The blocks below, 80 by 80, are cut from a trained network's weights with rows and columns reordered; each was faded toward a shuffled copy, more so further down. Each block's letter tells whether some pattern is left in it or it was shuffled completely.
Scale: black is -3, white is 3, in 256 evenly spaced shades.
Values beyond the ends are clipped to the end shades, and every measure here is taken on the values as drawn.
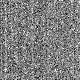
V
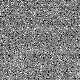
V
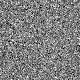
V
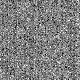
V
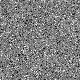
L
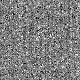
V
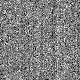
V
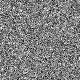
L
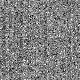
V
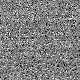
V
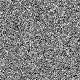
V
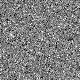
L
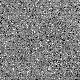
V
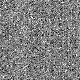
V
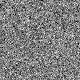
V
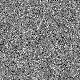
L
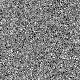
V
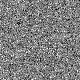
L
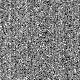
V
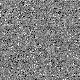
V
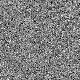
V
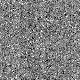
V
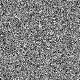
V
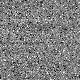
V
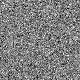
L
